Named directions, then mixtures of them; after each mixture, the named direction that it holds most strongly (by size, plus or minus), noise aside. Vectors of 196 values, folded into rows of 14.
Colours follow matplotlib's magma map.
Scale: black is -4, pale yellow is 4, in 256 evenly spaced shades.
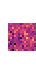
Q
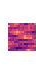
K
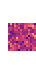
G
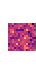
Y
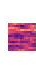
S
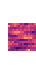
K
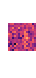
Q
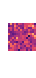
G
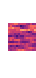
S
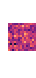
Q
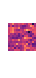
Y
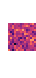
Q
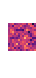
Y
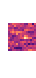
K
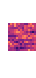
K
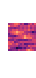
K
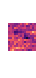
K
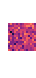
Q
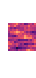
K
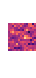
Y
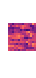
S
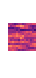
S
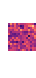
G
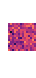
Q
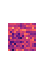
Q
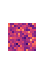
Y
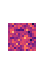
Y
